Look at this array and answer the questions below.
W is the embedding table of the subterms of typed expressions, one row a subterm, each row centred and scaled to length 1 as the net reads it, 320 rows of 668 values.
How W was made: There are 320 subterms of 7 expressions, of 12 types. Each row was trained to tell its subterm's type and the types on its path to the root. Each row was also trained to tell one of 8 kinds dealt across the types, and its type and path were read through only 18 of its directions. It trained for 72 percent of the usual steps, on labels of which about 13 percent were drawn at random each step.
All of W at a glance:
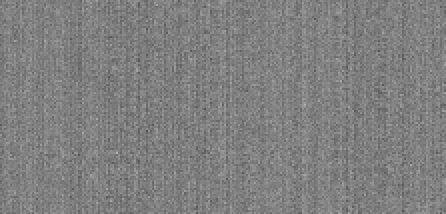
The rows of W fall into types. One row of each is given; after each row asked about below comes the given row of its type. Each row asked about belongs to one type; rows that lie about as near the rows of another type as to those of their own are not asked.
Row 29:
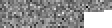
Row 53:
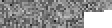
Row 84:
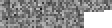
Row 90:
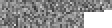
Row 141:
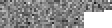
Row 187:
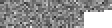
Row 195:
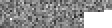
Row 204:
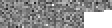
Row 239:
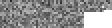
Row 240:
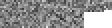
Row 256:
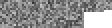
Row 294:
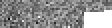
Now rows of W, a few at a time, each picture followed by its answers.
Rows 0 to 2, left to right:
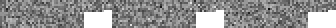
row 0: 239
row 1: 29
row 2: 256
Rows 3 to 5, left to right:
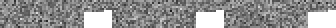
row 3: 84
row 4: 294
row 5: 141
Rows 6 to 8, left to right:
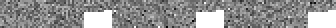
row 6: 256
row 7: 240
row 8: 53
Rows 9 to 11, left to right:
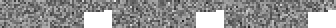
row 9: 84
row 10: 84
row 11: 90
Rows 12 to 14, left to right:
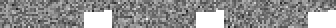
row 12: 195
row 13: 294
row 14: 239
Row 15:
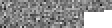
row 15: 239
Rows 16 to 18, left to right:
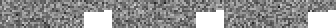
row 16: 195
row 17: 195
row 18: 239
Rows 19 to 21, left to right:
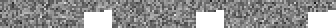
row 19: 195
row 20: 294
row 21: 256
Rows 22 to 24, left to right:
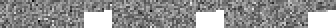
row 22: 195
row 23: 239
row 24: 141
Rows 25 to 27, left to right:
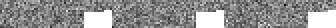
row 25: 204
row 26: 204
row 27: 29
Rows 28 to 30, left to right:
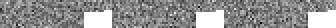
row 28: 204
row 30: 53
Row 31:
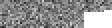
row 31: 187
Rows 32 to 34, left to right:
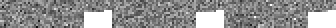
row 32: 187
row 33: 239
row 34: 53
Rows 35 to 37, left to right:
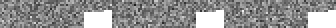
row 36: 29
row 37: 294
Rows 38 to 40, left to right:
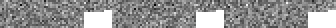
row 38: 141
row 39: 187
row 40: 195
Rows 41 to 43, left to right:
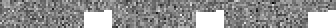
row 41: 204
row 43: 294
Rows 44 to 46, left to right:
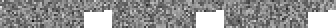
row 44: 195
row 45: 294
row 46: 90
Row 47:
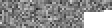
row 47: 239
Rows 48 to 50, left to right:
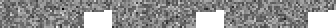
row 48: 294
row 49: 90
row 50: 256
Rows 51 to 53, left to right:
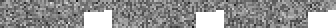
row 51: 141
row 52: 256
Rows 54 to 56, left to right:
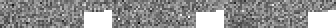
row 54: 294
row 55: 240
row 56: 53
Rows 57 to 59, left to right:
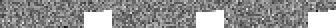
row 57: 29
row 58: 84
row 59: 141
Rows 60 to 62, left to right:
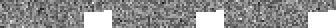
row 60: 187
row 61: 195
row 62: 195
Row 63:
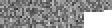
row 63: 53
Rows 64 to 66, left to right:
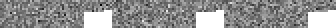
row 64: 29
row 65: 240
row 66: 141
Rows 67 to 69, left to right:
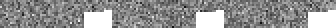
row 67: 195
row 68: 187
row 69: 53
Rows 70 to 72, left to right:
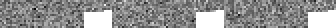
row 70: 29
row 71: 239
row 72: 84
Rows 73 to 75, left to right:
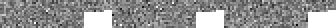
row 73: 204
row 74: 84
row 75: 187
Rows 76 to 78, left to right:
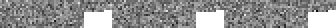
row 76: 294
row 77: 240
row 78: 240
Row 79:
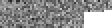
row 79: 90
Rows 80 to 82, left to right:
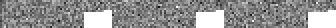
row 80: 239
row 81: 294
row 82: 204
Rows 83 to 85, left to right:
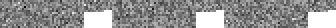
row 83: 239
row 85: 256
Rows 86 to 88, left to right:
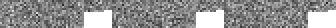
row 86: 187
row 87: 239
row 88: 29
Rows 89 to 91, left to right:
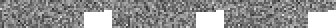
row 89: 195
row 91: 53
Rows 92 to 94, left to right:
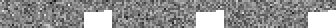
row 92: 84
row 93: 239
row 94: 239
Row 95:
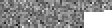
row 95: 204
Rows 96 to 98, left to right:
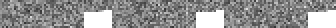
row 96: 84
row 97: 84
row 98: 141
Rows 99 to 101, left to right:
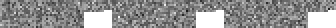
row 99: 84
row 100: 240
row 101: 256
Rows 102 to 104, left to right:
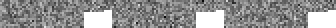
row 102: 84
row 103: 204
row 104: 256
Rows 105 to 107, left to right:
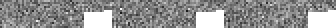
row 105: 256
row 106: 239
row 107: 294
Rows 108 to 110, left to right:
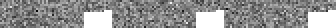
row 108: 141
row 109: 84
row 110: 240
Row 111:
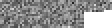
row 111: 53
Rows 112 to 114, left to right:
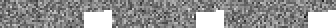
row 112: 29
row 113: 53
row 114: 84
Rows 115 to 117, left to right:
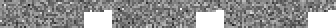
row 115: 84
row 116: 240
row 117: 256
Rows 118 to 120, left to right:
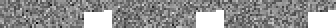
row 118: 53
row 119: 240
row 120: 195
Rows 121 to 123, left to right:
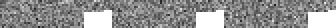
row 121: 195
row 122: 239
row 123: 90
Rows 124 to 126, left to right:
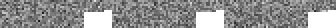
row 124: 195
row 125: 204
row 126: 141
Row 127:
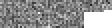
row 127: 84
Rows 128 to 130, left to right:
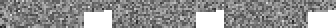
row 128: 141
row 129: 195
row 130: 29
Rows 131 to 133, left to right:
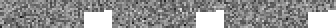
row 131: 90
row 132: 187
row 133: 195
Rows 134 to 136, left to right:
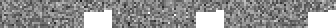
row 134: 195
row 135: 294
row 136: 256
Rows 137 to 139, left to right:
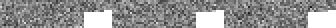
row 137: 90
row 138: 84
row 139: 256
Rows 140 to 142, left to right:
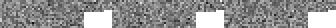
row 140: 84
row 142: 84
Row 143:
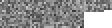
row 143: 204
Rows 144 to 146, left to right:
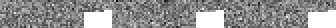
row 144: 90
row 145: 187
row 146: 195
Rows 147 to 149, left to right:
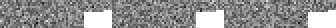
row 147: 53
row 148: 29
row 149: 84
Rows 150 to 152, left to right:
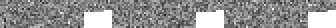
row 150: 141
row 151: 256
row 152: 53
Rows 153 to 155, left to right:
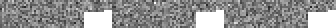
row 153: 239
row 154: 29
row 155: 53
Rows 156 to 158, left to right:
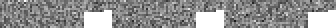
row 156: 239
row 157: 195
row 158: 90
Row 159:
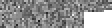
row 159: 187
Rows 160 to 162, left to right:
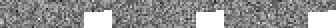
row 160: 141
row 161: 53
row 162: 84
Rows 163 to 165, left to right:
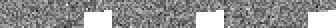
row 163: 256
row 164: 239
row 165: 29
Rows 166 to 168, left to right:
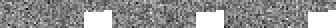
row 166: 187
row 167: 141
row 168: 239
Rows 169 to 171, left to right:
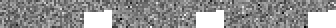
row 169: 90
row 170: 187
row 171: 90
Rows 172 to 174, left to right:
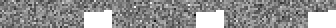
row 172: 195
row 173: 256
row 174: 90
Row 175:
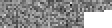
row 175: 84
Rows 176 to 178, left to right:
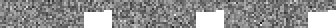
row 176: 187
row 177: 294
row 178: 187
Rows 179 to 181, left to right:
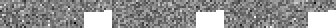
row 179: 204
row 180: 239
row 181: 204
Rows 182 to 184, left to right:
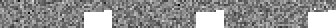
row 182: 195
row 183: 294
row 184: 84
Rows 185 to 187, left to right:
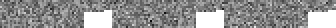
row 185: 294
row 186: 240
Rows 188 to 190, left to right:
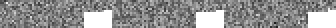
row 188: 240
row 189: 84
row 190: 90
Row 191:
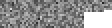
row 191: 195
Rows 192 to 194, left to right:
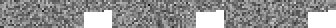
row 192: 256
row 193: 187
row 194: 195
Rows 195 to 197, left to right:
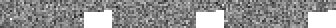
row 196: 294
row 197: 239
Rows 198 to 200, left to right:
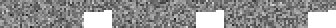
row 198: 256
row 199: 195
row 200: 239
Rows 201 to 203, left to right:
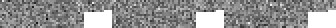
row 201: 187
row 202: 239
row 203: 90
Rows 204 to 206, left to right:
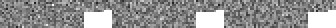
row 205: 53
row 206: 90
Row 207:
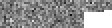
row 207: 204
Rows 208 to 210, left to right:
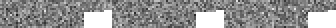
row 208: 141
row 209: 141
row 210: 84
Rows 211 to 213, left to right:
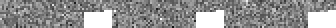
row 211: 90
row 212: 187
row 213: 239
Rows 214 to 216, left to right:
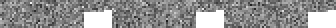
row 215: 294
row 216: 53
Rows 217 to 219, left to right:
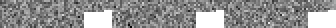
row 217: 195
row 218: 90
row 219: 240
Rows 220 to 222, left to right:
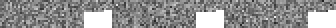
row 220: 29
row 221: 195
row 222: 294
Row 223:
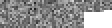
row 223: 53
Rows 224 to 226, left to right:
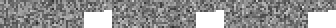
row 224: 53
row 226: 90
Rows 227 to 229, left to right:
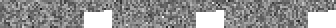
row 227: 29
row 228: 187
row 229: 256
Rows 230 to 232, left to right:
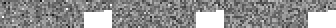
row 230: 187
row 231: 29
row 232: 204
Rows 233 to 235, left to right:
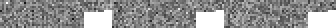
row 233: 204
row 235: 187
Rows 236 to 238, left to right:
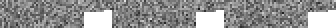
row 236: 239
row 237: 239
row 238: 141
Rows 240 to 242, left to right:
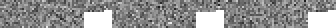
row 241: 29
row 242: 53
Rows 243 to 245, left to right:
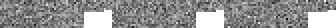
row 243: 53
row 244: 294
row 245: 53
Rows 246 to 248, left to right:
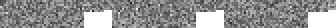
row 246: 240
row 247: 187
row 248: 195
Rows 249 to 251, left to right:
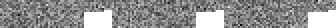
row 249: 195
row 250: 187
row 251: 240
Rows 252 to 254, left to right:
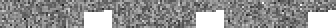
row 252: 187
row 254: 256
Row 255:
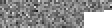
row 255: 141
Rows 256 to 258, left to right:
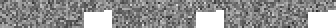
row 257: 204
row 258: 195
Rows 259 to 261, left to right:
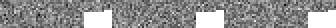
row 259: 195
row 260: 256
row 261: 84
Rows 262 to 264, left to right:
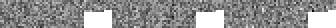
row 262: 294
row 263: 29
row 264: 90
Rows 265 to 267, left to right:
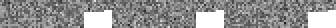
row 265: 84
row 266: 204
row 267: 29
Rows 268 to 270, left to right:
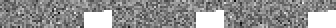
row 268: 239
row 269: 204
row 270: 141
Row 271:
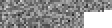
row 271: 195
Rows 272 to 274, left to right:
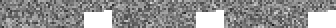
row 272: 84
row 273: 29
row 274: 141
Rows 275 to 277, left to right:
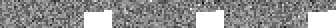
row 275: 84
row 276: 84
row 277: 187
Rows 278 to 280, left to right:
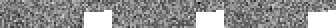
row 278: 294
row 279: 256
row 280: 29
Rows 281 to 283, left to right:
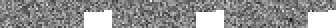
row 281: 84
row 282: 240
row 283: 256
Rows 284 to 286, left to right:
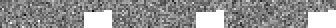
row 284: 239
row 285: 84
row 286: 90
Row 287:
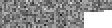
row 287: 239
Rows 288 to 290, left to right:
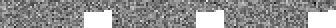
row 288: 84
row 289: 53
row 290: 204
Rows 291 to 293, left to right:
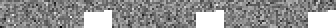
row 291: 187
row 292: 141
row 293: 239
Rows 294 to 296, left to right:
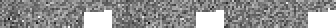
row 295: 53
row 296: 29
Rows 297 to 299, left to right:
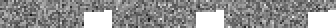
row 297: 141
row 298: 90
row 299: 90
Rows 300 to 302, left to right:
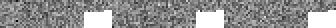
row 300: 187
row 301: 90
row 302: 239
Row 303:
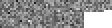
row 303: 204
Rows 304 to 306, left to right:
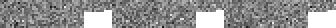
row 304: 294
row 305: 204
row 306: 53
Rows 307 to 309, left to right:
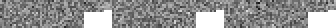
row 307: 29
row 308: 195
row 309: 204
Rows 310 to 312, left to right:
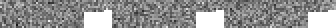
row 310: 204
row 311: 29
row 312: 240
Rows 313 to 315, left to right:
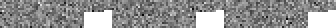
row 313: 256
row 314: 240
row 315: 204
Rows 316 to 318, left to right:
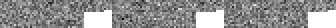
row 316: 256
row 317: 29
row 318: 29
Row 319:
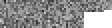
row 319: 53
